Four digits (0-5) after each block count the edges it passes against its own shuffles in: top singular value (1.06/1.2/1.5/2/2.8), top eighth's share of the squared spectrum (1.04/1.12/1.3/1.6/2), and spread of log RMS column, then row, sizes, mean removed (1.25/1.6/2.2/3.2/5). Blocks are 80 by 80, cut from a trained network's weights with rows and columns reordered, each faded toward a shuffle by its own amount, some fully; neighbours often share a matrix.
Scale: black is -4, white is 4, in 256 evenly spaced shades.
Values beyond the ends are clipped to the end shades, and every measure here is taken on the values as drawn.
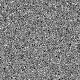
0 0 0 0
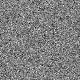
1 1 0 0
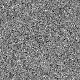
0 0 0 0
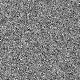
0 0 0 0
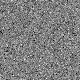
0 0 0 0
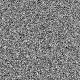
0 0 0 0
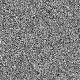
1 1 0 0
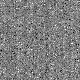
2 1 0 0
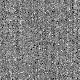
2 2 1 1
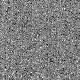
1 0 0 0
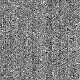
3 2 0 1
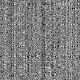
4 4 2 3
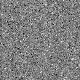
0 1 0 0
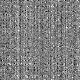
4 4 1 3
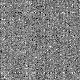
2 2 0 2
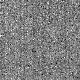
2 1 0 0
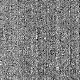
3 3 1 2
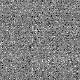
2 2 2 0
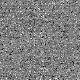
1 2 2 1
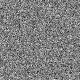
1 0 0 0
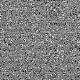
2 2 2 1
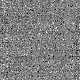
2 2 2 0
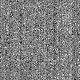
3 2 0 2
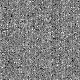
2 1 0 1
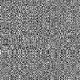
4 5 3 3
